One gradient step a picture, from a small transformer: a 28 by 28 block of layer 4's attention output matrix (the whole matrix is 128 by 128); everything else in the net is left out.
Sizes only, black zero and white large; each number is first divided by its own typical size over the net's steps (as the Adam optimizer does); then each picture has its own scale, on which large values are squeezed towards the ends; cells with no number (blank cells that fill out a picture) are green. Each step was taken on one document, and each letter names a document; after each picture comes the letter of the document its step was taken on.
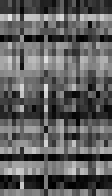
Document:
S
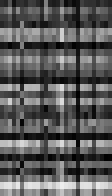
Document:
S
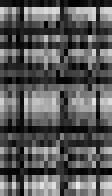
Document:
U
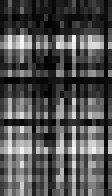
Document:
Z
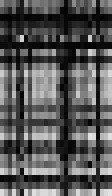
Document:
U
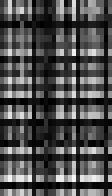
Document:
Z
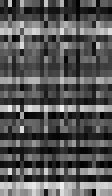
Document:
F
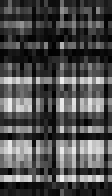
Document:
Z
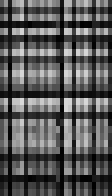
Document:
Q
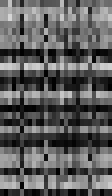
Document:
S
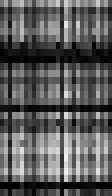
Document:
Q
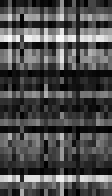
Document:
F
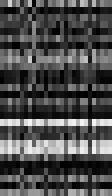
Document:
F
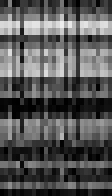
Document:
S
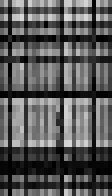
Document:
Q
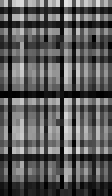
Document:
Q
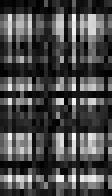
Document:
Z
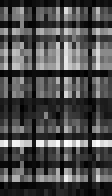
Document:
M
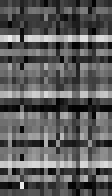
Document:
S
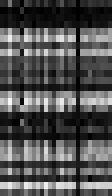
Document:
F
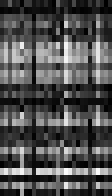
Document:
M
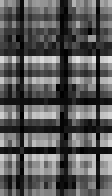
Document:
U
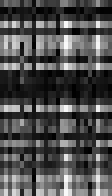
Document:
M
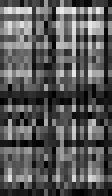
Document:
Z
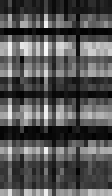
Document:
F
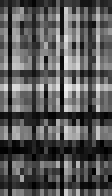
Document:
Q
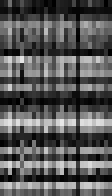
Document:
S
